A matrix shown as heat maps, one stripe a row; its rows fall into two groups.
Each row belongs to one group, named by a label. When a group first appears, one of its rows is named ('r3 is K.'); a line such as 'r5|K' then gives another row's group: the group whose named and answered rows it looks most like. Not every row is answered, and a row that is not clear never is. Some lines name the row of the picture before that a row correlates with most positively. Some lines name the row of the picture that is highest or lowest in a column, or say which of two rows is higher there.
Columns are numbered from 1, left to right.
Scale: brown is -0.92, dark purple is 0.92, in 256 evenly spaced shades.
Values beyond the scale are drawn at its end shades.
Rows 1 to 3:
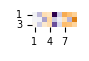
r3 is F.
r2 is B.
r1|F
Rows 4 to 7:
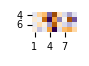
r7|F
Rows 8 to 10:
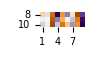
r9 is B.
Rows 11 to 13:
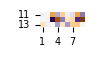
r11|B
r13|B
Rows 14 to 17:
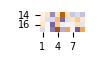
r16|F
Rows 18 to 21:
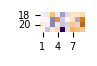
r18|F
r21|F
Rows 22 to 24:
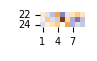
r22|F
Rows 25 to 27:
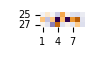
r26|B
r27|F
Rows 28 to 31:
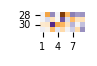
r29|F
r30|F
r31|B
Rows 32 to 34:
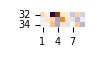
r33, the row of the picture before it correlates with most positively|28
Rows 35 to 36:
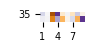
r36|B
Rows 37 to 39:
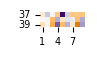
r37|F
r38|B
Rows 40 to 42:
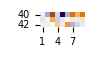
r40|F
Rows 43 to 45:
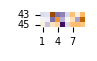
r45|F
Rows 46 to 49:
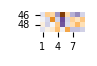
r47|F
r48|F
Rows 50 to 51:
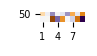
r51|B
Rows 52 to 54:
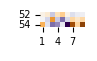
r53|F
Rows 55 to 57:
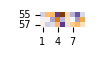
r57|F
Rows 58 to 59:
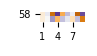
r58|B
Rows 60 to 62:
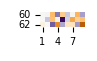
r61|F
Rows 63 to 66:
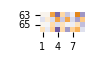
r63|B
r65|B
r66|B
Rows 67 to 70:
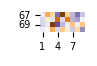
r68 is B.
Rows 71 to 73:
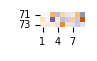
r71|B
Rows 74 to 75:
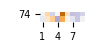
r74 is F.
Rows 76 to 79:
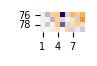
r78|F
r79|B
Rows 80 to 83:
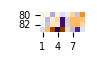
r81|F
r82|F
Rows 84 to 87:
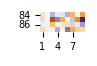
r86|B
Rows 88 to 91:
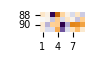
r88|F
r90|F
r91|F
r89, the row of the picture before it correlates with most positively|84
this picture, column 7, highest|88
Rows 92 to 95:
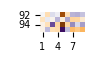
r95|F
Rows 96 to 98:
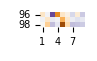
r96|F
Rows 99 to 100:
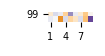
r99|F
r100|B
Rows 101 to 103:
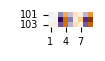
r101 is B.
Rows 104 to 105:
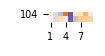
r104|F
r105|F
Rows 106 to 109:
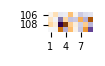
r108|F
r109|B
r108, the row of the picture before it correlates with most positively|104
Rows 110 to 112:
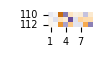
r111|F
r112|B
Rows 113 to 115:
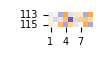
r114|F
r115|B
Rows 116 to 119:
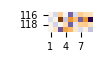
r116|F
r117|B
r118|F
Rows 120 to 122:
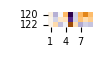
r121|F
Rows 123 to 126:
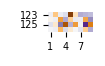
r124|B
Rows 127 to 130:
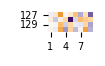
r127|B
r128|F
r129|B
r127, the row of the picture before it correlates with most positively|126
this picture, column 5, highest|128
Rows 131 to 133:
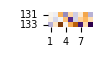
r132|F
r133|B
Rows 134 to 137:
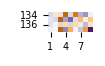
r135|F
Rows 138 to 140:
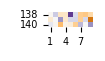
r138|F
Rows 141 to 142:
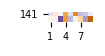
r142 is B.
